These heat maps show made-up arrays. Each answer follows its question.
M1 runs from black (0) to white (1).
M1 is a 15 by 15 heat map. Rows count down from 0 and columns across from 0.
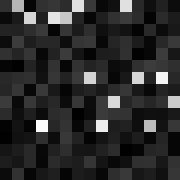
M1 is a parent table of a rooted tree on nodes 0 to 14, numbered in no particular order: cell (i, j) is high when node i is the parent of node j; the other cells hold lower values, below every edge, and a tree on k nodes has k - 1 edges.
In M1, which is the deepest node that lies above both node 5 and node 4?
1
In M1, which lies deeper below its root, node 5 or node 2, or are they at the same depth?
the same depth
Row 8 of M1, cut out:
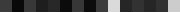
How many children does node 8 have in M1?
2
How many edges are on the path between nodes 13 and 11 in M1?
2
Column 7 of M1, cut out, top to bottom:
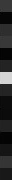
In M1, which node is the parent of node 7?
6
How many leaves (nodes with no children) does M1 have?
10
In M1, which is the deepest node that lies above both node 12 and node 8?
10
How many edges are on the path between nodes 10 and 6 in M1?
2
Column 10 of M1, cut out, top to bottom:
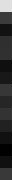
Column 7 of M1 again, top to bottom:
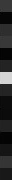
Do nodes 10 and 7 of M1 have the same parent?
no
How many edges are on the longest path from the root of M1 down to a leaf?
3
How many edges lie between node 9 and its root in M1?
3
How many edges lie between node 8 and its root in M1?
2
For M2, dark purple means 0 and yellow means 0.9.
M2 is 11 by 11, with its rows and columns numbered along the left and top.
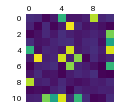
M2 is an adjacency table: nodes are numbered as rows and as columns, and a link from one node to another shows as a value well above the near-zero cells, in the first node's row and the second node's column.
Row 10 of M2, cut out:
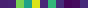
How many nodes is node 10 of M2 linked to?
4
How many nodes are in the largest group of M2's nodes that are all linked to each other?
2
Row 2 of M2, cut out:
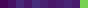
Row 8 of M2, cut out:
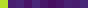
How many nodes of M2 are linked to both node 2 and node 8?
0
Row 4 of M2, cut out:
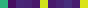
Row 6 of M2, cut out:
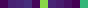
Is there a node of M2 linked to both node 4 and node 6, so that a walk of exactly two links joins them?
yes
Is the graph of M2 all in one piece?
no
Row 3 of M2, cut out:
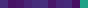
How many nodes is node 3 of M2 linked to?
1
